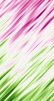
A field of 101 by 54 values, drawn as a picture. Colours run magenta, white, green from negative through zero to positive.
Values rise toward the bottom. The bottom left is the ninth with the highest average. Streaks slant up to the right. There are no lone odd cells. On average the colour sits 50% of the way up the scale. No single row or column stands out from its neighbours.
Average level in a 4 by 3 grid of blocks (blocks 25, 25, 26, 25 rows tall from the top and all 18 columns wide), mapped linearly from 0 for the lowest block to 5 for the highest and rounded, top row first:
100
212
333
544
